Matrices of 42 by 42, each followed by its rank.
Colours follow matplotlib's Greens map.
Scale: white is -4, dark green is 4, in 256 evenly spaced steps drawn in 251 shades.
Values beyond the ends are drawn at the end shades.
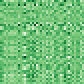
three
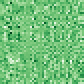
five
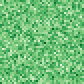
full rank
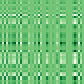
one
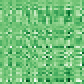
three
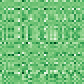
three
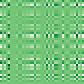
one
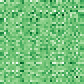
five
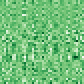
five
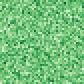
full rank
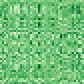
five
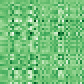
three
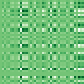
one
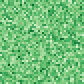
full rank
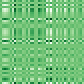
one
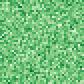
full rank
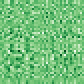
five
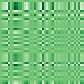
one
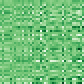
three
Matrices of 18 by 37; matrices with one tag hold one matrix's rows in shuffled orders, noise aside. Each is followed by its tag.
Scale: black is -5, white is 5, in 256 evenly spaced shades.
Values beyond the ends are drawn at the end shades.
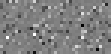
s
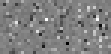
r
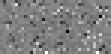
r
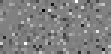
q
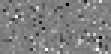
r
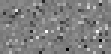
r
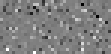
s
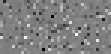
q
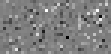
r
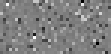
s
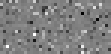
s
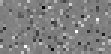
q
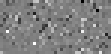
s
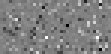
r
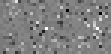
r
